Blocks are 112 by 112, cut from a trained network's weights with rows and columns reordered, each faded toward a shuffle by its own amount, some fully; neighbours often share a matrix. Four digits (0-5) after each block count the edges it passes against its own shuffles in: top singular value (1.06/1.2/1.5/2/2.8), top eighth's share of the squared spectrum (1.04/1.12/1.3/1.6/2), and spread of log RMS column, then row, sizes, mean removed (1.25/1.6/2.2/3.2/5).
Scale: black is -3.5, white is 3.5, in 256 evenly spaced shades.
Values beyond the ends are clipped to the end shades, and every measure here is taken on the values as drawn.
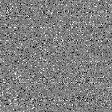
3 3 1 2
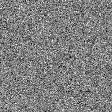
3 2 0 0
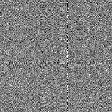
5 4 2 2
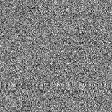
4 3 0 2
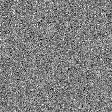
2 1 0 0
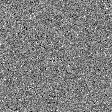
1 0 0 0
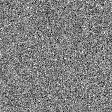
0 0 0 0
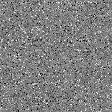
3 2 0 1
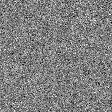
0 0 0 0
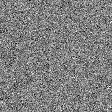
0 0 0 0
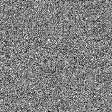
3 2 1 1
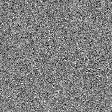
2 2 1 1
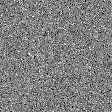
0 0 0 0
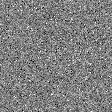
0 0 0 0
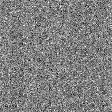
3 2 0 1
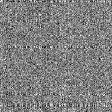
4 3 1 3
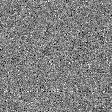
2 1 0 1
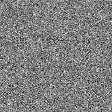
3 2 1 1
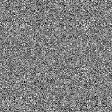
3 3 2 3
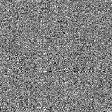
3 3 1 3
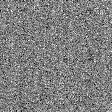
2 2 0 1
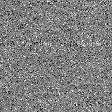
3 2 0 2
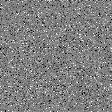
3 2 0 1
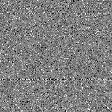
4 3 0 2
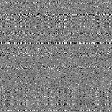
5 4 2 4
